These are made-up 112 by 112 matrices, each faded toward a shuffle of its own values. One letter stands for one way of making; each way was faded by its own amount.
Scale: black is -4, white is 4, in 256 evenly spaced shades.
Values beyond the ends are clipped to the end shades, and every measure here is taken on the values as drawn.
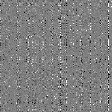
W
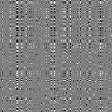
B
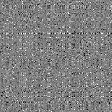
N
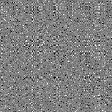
N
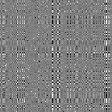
B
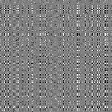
B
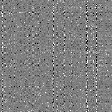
W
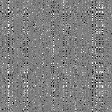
W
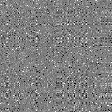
N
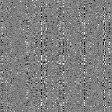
W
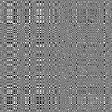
B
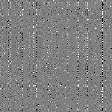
W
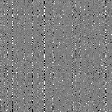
W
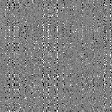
W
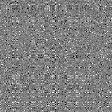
N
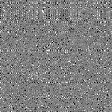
N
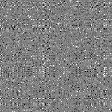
N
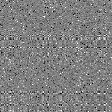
N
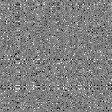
N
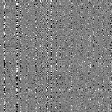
W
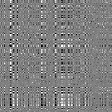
B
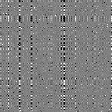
B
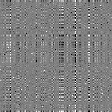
B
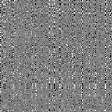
W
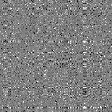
N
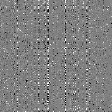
W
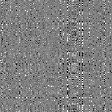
W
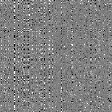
W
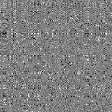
N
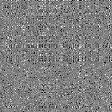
N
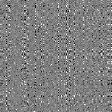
W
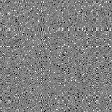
N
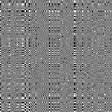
B
